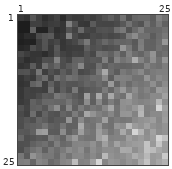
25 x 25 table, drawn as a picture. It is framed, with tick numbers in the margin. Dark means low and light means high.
Odd rows or columns: none. Grain: fine. Ninth with the lowest average: top left. Ninth with the highest average: bottom right. Slope: up to the bottom right. Stripes: none.
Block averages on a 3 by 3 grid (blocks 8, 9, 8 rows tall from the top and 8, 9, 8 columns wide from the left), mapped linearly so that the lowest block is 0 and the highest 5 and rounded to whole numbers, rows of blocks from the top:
013 | 134 | 245
